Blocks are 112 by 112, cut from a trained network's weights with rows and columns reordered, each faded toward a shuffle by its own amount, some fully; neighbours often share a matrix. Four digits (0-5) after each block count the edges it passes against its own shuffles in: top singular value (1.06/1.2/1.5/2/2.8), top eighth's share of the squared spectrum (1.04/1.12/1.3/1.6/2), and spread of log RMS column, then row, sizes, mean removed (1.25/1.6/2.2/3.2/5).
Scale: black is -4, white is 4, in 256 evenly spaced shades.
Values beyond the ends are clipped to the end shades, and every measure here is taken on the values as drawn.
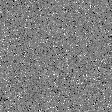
0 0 0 0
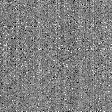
3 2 0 2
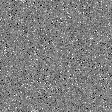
0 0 0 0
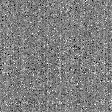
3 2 0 2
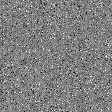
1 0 0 0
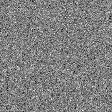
0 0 0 0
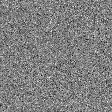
0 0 0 0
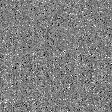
2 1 0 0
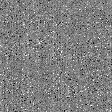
2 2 0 1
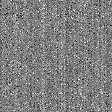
3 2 0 2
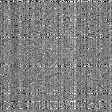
4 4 1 4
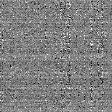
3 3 3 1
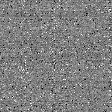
2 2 2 0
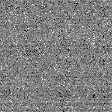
2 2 2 0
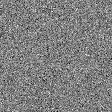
1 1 0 0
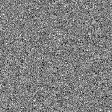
2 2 1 1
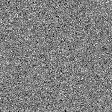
1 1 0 0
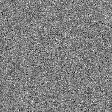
2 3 1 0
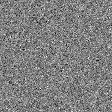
1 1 0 0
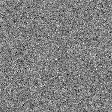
1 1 0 0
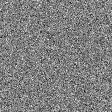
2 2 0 0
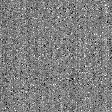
3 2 0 2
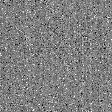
2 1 0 1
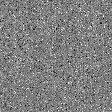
1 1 0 0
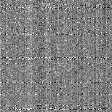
4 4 0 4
